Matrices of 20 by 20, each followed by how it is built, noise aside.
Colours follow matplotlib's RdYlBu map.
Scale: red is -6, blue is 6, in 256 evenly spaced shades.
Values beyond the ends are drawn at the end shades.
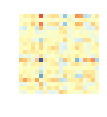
low rank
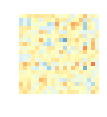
low rank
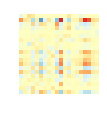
low rank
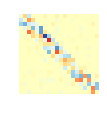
banded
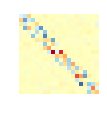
banded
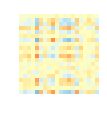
low rank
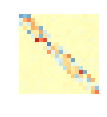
banded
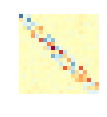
banded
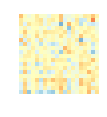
low rank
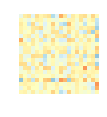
low rank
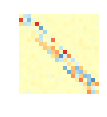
banded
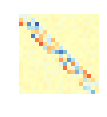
banded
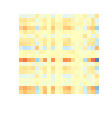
low rank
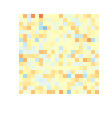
low rank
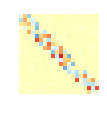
banded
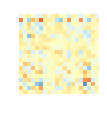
low rank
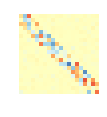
banded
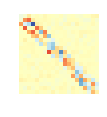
banded
